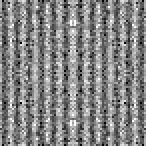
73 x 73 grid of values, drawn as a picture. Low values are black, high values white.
Mirror symmetry: left to right and top to bottom. Average level on the scale: 50%. Seam: none. Stripes: upright, repeating 12 times. Odd rows or columns: none.
